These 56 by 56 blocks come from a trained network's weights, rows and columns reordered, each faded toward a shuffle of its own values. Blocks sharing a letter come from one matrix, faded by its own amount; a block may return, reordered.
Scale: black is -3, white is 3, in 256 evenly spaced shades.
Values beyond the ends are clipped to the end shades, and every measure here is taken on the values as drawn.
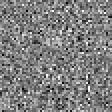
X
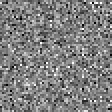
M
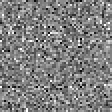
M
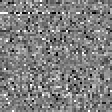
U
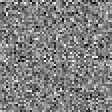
X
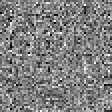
X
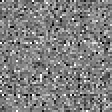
U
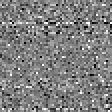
U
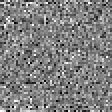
M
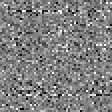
U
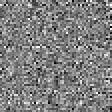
X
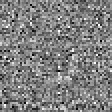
X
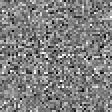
M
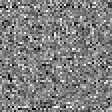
M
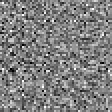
X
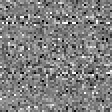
U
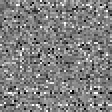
U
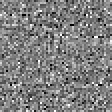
M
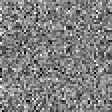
X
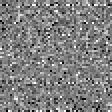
U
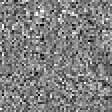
X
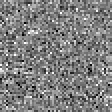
M
